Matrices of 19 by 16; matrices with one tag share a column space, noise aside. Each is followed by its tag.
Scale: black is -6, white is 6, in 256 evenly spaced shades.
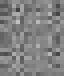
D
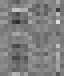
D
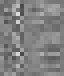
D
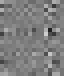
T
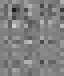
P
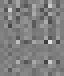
P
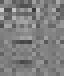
P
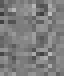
D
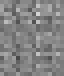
D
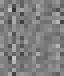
D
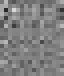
P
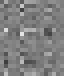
T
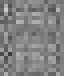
D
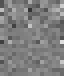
P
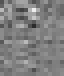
P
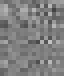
P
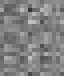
D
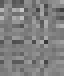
P
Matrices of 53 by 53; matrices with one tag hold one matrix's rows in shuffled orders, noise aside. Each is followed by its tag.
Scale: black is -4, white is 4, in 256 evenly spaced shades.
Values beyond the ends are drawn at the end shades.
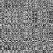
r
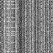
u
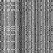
u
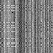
u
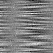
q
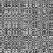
r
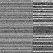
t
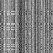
u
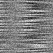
q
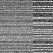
t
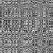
r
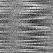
q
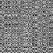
r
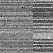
t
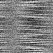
q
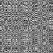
r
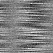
q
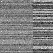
t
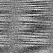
q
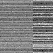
t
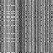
u
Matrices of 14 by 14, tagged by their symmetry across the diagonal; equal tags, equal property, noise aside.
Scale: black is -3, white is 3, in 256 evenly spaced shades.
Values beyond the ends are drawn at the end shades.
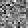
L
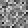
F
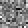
L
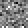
L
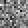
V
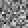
L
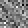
V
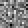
L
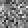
V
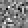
V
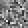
V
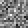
F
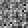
F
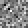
F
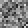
F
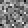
F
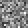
L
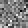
V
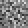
V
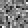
F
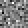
V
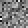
F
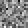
L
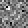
F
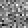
L
